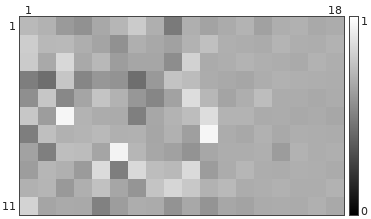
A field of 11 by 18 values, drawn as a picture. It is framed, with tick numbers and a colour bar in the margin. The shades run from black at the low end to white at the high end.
On average the colour sits 70% of the way up the scale. The right part is calmer, past a seam about 60% of the way across. A few values lie far out on both sides of the bulk. No overall slope runs across the table. The halves do not mirror each other. Fine speckle covers the field.
